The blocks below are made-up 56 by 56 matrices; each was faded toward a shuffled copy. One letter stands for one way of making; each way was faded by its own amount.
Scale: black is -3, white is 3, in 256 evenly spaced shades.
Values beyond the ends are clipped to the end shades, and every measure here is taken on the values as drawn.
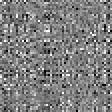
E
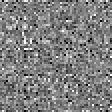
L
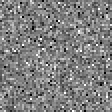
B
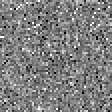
B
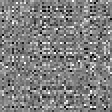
E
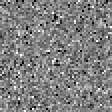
B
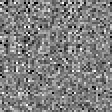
L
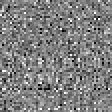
L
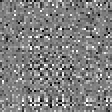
E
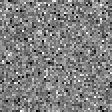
B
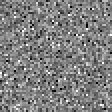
B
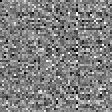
L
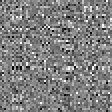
L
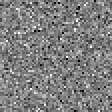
B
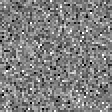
B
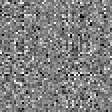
L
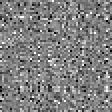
L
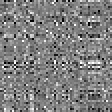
E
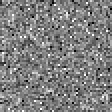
B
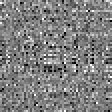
L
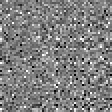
L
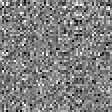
L
